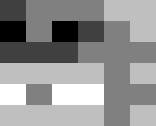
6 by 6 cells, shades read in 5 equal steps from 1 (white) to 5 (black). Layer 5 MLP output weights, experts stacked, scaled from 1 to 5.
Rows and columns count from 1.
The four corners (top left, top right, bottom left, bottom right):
4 2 2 2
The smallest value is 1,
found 3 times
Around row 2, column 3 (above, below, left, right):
3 4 3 4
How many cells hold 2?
13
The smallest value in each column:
1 2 1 1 2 2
